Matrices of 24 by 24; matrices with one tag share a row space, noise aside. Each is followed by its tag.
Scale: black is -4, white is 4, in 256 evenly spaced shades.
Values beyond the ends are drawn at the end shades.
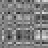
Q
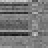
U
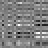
Q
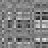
Q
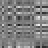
Q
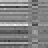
U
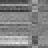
U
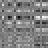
Q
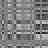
Q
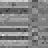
U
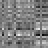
Q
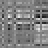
Q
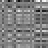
Q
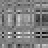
Q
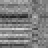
U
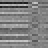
U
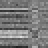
U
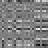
Q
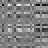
Q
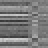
U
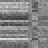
U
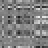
Q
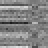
U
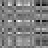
Q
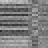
U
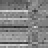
U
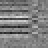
U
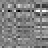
Q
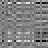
Q
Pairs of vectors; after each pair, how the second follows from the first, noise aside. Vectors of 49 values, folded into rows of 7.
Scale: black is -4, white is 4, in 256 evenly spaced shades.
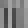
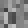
sign-scrambled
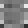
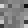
sign-scrambled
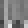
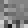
sign-scrambled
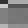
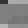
partly zeroed
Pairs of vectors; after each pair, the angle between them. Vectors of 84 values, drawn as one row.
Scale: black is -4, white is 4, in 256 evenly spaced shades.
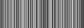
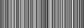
nearly parallel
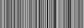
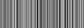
orthogonal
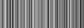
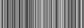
orthogonal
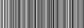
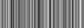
partly aligned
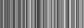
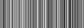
partly opposed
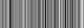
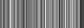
nearly opposite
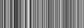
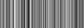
nearly opposite
